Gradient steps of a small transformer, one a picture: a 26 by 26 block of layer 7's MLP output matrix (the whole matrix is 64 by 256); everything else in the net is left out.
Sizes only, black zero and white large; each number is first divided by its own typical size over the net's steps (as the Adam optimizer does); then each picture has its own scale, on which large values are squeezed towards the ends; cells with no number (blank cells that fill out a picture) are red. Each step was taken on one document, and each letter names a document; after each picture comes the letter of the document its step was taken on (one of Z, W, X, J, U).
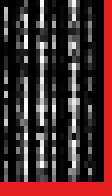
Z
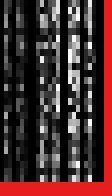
Z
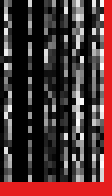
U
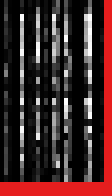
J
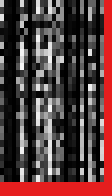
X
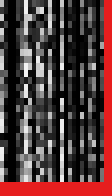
X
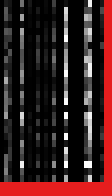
J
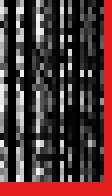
X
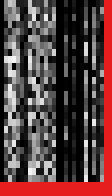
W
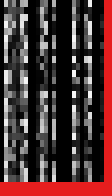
Z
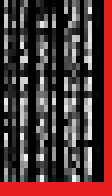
Z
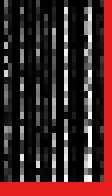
J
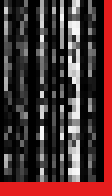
Z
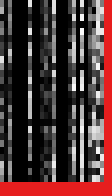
U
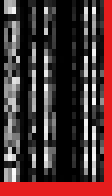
W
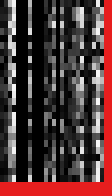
U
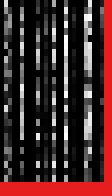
J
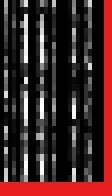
Z
